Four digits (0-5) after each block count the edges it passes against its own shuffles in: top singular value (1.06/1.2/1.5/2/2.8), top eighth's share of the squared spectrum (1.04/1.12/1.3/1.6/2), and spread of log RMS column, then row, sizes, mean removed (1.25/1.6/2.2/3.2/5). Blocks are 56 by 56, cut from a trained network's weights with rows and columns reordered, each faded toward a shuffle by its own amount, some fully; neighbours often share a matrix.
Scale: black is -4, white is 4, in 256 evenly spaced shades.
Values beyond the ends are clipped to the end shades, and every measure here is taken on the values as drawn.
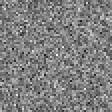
0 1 0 0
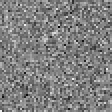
0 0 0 0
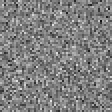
0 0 0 0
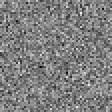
2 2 0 0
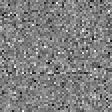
2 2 0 1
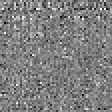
3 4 1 2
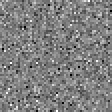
1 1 0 0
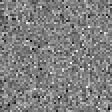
1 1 0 1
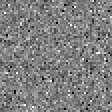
0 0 0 0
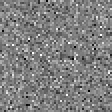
0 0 0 0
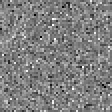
0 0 0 0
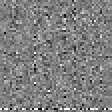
3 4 2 2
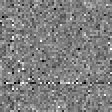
3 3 1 1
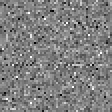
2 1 0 0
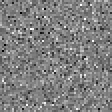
1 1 0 0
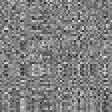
4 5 3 2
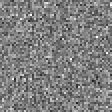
2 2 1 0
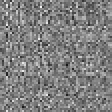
4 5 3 2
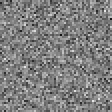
2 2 0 0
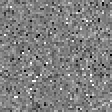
1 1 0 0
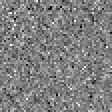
1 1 0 0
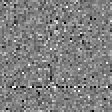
3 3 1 1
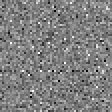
2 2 1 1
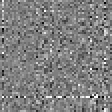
3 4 3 1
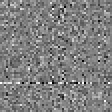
3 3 3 1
